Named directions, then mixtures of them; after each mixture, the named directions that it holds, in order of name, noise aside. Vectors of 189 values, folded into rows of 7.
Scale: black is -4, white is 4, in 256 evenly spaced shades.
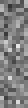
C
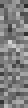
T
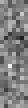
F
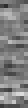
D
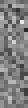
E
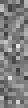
C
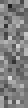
C, E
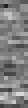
D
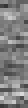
D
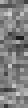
D, F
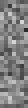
D, E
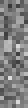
C, T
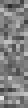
C, D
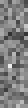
F, T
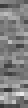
D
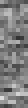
D, F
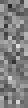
C, E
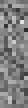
E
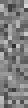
C, T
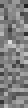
T
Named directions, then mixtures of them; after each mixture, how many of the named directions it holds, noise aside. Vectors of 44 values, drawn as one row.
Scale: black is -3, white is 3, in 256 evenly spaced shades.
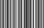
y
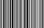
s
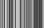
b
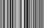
three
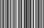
one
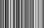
two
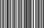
one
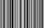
two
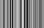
three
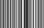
two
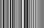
two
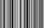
two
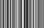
two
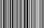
one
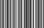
one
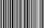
one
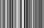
three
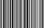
one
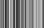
one
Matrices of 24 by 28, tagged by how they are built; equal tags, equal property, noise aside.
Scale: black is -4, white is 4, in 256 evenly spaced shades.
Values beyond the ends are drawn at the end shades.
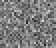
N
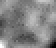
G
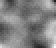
G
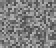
N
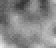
G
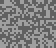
N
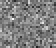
N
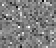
N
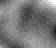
G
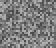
N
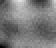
G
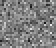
N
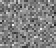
N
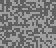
N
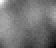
G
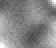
G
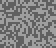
N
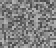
N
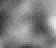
G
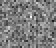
N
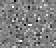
N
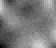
G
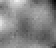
G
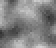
G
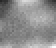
G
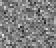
N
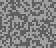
N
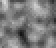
G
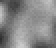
G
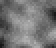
G
